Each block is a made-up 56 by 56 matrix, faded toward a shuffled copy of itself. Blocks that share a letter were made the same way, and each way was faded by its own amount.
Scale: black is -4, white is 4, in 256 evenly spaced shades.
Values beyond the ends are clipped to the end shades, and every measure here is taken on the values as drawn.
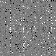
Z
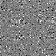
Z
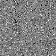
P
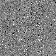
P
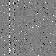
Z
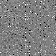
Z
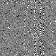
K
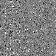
P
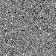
P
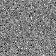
P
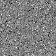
P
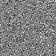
P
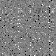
Z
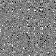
Z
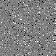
Z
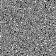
P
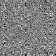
K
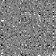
K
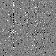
Z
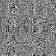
K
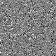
P
